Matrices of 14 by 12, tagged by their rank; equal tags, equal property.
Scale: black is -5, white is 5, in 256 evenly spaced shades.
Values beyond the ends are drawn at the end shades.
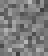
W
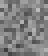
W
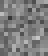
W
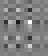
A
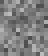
W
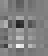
A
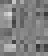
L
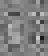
L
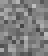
W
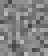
W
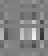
A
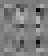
L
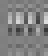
A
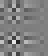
A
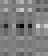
A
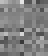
L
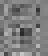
L
